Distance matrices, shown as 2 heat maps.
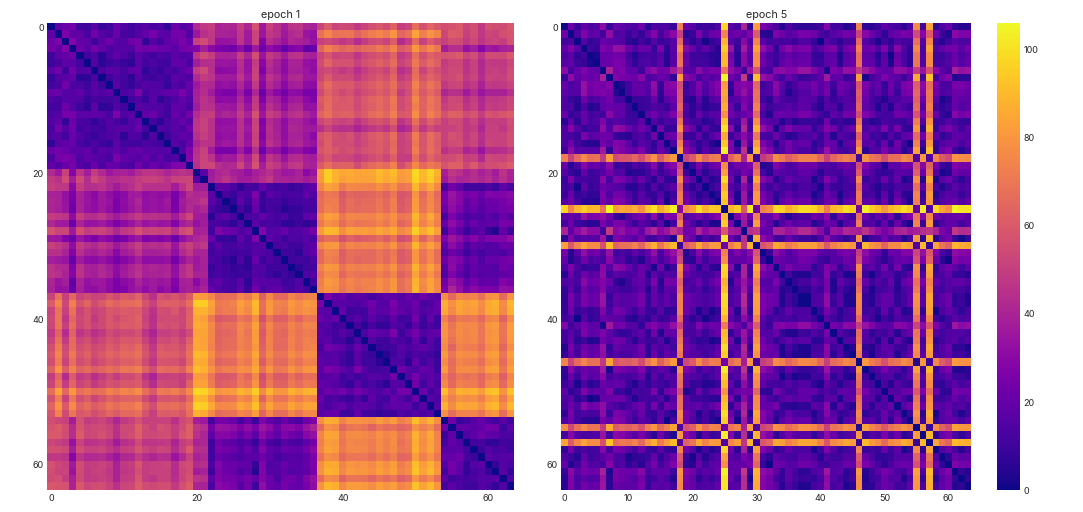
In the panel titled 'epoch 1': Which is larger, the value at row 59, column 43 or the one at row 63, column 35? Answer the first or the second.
the first
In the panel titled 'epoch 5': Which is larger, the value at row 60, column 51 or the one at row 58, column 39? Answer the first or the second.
the first
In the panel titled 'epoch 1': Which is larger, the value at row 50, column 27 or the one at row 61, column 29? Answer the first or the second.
the first
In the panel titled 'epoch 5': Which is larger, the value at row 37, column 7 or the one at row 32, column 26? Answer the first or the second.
the second
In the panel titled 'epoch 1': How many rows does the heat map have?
64
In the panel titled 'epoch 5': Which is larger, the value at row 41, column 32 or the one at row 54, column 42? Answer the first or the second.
the second
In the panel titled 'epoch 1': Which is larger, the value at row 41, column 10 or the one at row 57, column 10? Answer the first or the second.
the first
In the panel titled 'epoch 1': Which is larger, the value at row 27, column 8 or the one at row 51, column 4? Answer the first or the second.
the second
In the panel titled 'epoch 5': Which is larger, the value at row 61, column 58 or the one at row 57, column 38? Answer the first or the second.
the second
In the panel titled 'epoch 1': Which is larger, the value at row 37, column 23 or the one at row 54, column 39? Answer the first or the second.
the second
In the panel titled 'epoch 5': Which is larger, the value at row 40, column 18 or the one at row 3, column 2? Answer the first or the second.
the first
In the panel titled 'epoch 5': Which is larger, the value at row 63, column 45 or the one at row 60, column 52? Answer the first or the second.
the second
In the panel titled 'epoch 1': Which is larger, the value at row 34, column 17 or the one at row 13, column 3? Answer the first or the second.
the first
